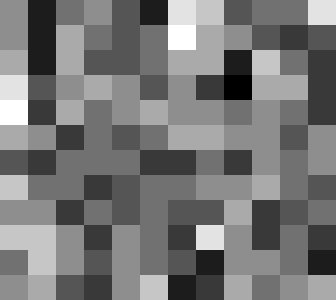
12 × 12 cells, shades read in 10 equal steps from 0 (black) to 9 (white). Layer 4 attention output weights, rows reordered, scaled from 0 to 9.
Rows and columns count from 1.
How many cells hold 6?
19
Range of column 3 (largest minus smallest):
4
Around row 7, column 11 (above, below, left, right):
3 4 5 5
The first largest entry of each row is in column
7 7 10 1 1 1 10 1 9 8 2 6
